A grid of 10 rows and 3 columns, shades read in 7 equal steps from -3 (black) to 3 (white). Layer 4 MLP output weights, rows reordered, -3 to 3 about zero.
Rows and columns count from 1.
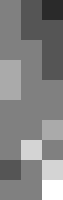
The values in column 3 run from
-2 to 3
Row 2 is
0 -1 -1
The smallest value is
-2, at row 1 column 3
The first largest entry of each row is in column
1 1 1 1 1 1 3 2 3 3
